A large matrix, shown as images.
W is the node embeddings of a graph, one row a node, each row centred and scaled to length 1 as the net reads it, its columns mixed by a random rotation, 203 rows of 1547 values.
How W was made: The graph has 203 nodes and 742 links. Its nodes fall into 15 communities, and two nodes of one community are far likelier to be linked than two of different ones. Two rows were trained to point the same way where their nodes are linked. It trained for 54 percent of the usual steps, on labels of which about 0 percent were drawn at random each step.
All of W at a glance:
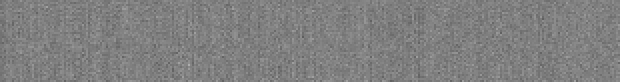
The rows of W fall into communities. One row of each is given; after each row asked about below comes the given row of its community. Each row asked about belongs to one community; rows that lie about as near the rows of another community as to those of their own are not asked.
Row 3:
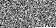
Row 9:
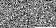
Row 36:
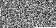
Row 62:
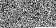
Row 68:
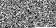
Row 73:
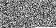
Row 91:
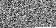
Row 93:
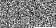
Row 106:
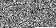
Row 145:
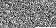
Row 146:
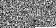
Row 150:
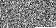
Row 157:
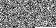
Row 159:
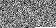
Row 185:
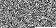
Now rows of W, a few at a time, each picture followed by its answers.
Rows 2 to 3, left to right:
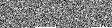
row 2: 150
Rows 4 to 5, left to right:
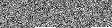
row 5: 62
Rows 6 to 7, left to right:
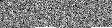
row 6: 3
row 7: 185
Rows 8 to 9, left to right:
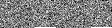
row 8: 145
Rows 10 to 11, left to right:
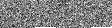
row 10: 68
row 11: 150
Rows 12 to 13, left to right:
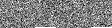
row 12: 68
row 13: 106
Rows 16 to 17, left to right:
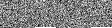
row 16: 73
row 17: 93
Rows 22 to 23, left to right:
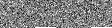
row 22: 9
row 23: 145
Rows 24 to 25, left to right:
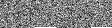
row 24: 145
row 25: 68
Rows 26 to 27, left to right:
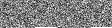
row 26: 157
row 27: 157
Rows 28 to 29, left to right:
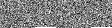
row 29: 93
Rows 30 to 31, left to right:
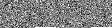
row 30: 73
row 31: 145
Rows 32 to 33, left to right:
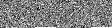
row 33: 106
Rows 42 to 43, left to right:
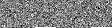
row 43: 93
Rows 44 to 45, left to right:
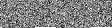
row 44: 68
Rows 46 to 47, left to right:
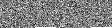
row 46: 68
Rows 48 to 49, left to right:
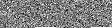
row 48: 93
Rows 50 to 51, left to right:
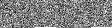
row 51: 62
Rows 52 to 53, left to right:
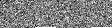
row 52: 106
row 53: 145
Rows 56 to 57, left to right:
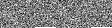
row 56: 93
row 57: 93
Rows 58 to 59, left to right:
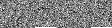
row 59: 68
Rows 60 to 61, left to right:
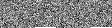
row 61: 146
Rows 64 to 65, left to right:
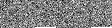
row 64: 106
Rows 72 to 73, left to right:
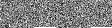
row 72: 9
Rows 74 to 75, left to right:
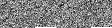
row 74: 150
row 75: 159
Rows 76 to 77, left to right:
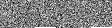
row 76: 93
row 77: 150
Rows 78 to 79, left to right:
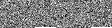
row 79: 91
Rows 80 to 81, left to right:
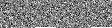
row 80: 145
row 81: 145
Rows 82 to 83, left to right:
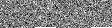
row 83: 62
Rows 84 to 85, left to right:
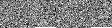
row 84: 9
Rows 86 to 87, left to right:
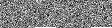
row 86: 73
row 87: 9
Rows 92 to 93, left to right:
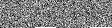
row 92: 73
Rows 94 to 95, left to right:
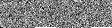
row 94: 91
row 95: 93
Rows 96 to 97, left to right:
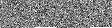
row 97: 36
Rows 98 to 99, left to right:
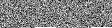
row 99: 9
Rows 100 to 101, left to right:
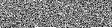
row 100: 68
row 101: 9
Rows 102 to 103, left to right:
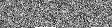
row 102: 150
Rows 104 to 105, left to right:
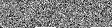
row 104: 91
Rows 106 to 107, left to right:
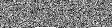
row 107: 106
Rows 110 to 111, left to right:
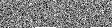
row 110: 146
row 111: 93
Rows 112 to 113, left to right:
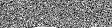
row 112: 106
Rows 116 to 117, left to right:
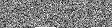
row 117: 106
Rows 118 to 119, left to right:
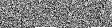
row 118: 68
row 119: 146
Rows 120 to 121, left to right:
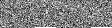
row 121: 9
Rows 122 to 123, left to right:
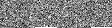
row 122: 3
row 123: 68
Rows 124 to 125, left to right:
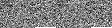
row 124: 150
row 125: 150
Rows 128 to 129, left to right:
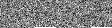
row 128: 62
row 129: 9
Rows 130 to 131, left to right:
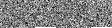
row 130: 185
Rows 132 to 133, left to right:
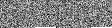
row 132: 106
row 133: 146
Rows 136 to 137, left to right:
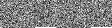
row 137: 73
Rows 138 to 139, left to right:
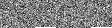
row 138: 185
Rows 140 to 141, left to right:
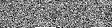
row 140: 150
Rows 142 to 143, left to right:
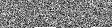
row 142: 93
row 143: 73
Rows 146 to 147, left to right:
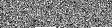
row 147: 159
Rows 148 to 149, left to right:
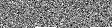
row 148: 150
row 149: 36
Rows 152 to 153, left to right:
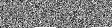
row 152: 146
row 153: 73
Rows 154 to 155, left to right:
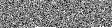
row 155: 157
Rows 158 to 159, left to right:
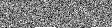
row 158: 91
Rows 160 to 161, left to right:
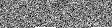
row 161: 106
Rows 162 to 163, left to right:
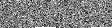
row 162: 146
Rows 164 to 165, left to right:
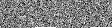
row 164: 36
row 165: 93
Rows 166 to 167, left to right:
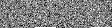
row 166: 145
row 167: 9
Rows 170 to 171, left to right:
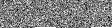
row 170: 106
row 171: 157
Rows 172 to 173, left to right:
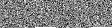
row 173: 106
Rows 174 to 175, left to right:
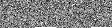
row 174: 159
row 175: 185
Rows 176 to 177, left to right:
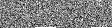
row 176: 73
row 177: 68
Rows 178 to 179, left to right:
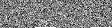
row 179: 9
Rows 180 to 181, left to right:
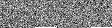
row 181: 36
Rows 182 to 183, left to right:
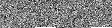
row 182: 159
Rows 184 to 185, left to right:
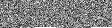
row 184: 145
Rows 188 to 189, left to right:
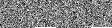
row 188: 36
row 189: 73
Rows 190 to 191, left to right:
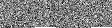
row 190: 68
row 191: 146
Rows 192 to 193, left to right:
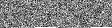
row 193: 157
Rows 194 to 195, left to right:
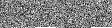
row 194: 145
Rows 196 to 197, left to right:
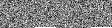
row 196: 91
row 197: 9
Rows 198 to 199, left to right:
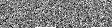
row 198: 150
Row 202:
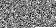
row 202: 145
